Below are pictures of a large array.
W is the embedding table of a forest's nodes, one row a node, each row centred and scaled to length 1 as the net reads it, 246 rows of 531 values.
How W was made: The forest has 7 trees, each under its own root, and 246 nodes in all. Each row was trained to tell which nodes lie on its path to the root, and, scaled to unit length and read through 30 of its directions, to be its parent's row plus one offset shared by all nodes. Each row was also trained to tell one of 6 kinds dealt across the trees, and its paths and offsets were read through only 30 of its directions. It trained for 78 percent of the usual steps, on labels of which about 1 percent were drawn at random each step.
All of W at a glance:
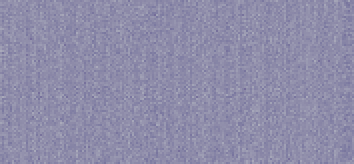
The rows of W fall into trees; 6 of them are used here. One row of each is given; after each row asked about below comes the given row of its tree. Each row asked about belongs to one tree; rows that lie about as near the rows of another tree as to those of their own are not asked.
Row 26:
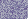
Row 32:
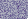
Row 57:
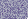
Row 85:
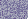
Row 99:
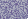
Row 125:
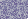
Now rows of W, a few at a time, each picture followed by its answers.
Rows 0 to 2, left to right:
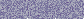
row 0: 85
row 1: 85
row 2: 85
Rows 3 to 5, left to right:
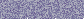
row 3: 57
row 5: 99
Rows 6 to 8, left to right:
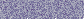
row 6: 26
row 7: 125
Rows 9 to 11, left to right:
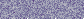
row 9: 99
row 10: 125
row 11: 32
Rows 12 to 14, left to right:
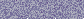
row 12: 32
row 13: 57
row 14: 85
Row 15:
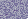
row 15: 32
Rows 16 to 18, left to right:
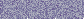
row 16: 32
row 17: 99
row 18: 57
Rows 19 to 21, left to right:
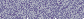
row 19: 125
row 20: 99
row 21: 32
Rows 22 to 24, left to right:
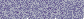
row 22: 125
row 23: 125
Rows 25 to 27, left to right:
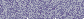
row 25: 57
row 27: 32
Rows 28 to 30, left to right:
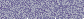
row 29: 57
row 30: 125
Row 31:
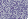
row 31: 26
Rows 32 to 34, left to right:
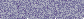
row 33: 99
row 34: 57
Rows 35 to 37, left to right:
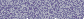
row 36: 85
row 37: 99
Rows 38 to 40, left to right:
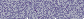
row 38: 32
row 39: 99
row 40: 26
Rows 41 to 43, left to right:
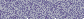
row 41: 57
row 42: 32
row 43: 32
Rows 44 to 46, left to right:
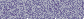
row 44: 125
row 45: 85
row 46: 32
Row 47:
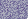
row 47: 32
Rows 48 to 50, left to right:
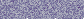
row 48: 125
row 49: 99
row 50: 26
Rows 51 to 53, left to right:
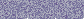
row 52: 26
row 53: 32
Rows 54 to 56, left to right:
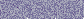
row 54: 57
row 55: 85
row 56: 57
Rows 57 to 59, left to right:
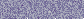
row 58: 99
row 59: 26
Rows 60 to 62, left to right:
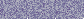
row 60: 85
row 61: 57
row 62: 57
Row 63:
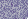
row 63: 26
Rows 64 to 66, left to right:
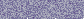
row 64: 57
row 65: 57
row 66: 32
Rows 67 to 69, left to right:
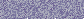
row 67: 125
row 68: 32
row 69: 32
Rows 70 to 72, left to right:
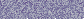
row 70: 32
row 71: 99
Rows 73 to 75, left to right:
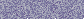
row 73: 57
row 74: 32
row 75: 57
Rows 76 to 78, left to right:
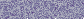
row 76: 125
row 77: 99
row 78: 26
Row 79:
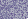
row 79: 125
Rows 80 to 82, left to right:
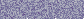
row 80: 57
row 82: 99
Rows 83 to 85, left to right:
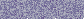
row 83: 125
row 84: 26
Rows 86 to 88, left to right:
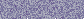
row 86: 26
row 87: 26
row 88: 26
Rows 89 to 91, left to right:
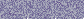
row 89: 125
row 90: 125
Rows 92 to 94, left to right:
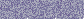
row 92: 125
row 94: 125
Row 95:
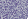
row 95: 57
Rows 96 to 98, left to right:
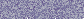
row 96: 57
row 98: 125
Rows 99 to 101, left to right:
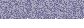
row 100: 99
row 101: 99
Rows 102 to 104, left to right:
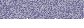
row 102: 125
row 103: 32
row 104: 26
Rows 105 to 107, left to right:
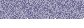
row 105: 26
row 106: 85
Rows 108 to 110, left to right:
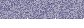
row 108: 125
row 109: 125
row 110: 57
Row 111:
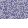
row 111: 125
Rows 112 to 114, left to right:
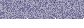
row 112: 85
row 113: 57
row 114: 99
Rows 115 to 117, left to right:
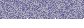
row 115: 32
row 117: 57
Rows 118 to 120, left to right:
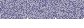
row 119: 26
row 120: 99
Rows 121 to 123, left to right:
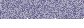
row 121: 57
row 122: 125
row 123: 99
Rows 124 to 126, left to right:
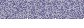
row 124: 125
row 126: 99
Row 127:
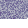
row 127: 57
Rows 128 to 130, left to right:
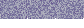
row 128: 125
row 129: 26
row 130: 26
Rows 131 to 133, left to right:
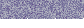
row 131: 99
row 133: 85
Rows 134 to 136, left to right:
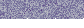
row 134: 85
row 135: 26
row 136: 57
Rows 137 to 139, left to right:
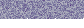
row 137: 99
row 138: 125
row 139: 125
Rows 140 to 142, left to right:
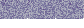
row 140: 125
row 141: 26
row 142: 125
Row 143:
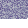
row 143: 32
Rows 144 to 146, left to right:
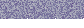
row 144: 99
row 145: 99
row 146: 26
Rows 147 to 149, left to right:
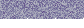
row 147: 26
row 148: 125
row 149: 125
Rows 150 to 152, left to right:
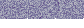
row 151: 57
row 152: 99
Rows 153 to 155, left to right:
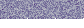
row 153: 57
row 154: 57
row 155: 125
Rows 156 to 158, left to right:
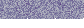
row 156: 99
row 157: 32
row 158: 125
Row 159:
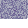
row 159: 125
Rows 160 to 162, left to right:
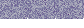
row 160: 26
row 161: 32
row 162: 57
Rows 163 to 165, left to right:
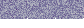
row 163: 125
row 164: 26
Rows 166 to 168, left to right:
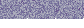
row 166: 26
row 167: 26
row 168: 32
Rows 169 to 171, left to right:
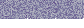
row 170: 125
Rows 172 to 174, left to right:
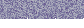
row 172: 57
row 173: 99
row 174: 57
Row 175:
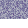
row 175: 99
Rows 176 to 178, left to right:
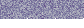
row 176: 57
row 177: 26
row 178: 26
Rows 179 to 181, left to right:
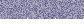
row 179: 26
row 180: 99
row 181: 85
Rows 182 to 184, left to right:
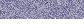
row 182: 57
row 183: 32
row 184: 57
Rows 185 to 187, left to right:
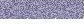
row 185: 32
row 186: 125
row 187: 125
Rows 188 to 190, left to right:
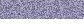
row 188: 99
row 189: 125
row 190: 57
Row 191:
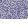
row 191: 99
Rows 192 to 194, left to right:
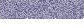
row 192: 125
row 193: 26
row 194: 99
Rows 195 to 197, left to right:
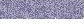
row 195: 85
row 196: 57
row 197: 57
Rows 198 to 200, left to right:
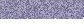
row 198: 57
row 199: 99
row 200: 57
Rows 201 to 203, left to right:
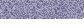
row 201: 99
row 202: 99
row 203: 85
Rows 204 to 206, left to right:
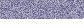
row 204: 125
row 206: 26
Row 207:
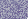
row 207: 57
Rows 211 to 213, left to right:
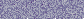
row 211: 32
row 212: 125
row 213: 125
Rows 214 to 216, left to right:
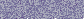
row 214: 57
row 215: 125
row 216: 125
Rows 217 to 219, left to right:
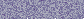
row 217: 57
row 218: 125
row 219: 26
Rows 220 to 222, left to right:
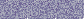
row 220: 125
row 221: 125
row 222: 125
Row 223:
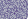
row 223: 85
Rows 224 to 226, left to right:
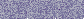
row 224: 32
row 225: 26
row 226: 57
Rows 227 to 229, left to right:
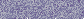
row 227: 26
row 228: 57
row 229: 26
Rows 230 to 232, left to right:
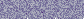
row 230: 85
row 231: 57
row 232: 26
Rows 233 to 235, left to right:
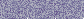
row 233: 57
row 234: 26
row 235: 57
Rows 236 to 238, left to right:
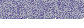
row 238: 125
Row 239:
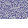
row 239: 125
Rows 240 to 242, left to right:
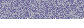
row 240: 26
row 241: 99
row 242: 26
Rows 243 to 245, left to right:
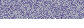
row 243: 26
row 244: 99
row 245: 57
